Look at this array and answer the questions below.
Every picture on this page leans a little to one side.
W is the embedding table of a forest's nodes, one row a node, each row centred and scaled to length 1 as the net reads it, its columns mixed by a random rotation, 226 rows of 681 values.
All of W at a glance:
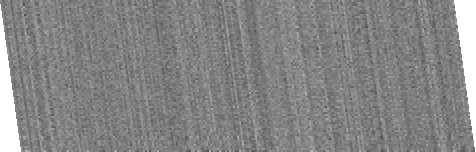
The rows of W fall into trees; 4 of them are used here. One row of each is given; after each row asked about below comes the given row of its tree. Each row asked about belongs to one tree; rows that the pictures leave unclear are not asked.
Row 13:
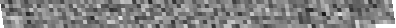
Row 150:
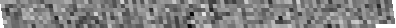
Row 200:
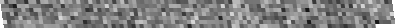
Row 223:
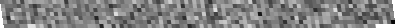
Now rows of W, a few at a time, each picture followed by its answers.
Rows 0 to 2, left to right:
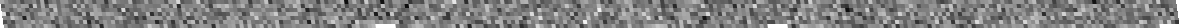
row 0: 13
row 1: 200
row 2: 223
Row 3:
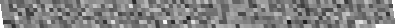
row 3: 13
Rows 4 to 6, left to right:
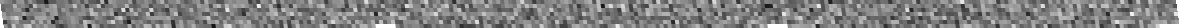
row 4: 13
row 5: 13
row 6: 13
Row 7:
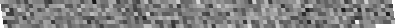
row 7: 13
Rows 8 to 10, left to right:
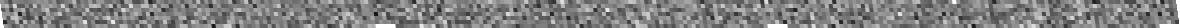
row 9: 223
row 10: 223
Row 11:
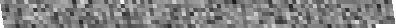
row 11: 150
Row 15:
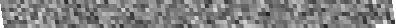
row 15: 223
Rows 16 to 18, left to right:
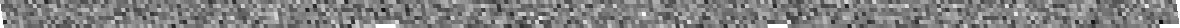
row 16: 13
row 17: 200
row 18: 200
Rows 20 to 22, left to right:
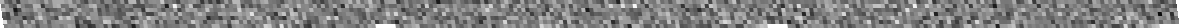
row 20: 200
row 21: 13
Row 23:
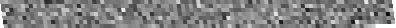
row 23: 13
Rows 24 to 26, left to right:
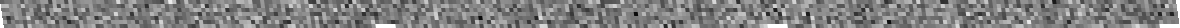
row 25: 13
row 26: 223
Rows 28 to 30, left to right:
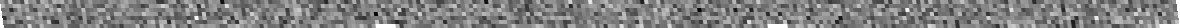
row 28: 223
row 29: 13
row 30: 13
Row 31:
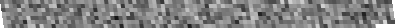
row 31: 223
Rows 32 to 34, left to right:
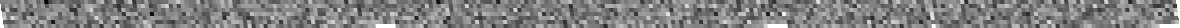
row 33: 13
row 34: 13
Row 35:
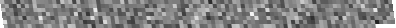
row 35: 200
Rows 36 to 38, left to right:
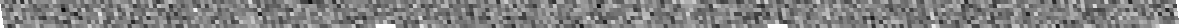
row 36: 223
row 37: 223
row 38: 13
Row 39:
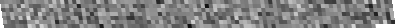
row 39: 223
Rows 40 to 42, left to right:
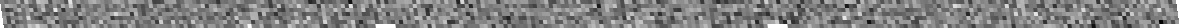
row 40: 223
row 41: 223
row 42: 200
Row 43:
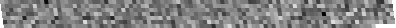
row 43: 13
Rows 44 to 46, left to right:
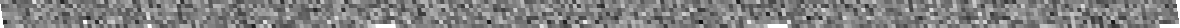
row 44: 13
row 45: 13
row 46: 200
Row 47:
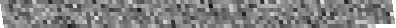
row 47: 13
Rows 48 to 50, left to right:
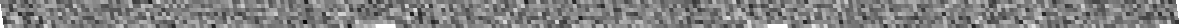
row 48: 13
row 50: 223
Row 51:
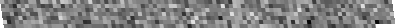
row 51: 200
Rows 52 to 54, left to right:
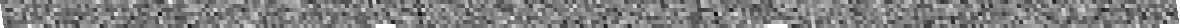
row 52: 223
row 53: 13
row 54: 223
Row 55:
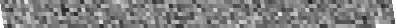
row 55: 223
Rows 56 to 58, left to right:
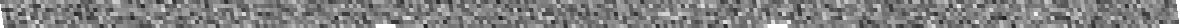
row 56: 223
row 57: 13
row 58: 200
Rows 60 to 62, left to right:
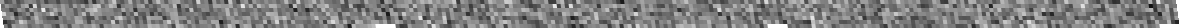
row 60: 13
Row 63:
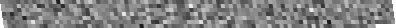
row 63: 200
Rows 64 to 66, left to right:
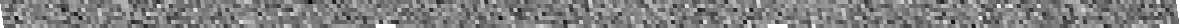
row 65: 13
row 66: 223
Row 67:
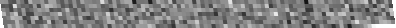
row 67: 13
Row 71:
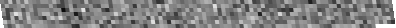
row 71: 223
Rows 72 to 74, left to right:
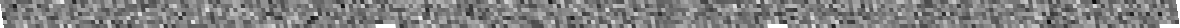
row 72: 200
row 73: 223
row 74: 223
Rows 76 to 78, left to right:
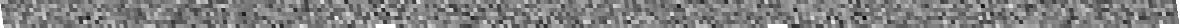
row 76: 13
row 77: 223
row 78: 223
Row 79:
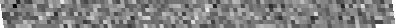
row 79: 200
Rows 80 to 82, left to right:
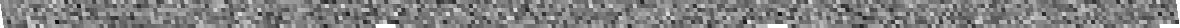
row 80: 223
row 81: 13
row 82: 223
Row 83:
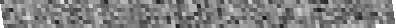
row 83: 223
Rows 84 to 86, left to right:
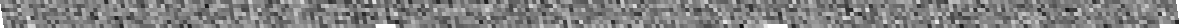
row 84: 223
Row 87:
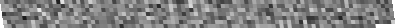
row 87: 200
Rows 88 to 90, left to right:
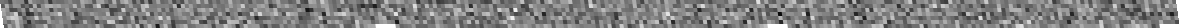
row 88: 13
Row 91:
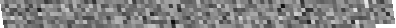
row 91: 13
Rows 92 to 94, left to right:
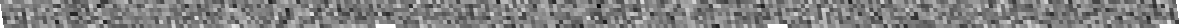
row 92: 223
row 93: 223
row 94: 223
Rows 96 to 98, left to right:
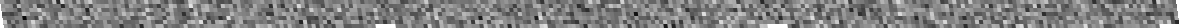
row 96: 200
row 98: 223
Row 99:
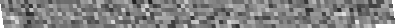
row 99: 13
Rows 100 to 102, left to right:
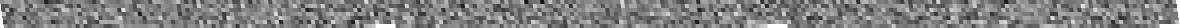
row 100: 13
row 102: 200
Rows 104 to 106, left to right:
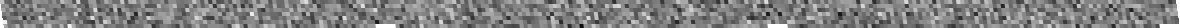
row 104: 200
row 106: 150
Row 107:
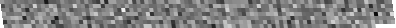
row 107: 13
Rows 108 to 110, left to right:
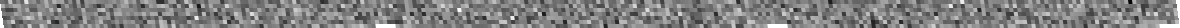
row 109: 13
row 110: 13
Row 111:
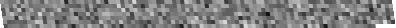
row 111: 223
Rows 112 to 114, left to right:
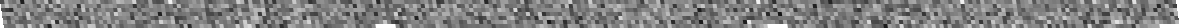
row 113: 13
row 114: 13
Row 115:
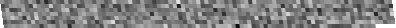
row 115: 13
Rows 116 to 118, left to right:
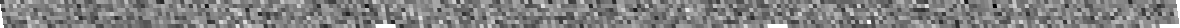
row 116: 223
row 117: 223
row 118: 13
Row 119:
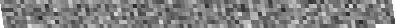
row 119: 223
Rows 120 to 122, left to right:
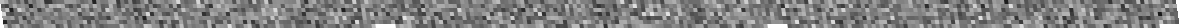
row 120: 13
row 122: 223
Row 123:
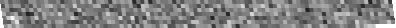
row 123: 13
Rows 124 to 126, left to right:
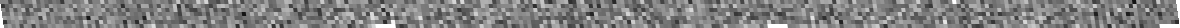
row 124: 13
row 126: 223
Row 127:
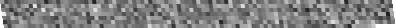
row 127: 13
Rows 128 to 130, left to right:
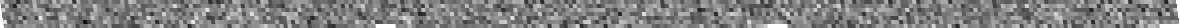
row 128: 200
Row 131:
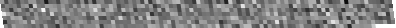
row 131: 13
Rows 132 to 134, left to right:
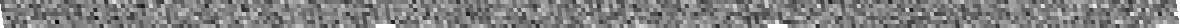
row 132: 223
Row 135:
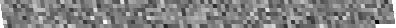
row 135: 200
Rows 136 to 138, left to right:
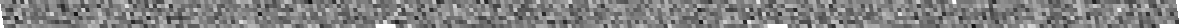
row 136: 223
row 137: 13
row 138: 223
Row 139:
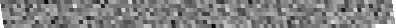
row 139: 13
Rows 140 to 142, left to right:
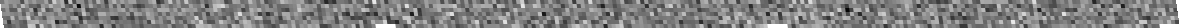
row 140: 223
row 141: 13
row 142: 223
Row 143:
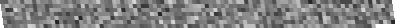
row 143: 223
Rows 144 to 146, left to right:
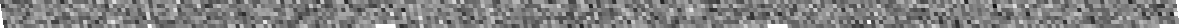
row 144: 13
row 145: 223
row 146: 13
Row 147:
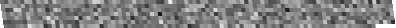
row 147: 223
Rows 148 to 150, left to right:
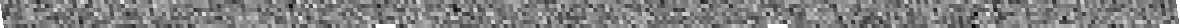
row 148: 150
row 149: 223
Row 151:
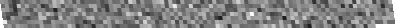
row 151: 200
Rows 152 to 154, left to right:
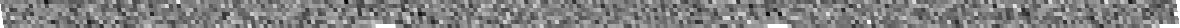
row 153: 13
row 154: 13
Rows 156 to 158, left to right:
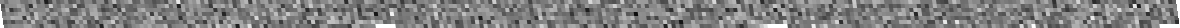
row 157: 13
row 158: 223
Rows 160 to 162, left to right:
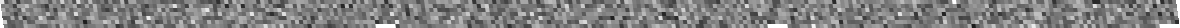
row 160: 200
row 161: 200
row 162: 223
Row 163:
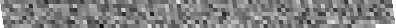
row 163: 13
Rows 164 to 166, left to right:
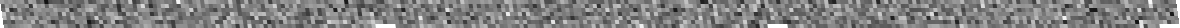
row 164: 13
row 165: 223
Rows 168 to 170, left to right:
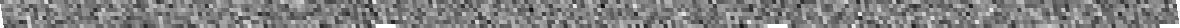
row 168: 223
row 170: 200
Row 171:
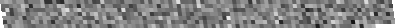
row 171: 13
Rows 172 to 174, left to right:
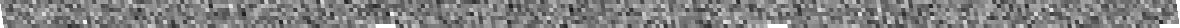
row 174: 200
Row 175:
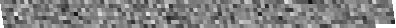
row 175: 223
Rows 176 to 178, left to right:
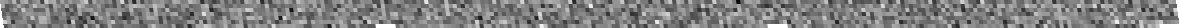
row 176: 150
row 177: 13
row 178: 13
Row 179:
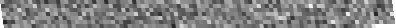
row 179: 13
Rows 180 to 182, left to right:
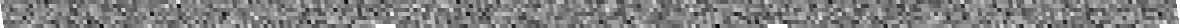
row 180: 13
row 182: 13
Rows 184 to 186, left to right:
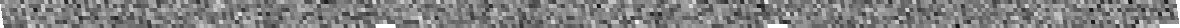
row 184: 223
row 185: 223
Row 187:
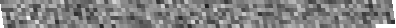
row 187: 223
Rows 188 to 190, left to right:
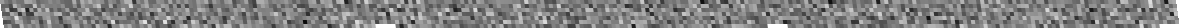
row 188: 13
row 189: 223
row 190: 13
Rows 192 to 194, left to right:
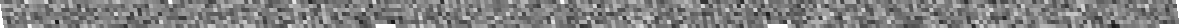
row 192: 223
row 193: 223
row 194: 200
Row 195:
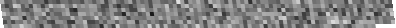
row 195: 13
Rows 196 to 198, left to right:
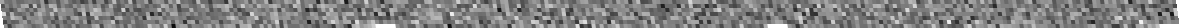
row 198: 13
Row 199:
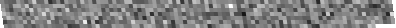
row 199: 13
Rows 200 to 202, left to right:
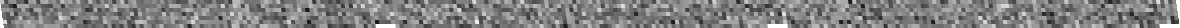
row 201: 13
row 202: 223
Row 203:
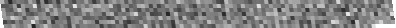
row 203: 13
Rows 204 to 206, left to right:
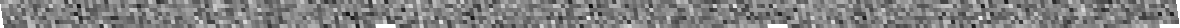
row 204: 223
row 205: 223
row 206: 223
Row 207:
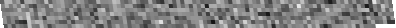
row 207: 223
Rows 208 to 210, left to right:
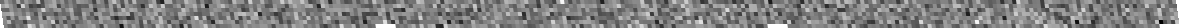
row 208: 223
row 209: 223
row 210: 200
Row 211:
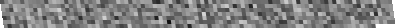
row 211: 223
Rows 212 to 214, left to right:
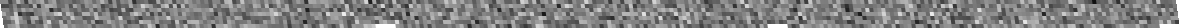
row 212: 13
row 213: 200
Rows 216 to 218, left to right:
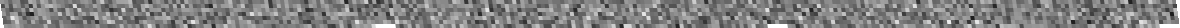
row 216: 13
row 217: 200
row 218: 13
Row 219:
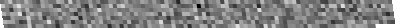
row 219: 223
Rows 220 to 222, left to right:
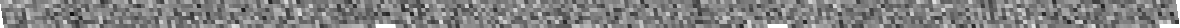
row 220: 223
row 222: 223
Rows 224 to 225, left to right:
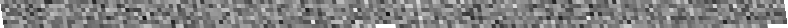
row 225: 223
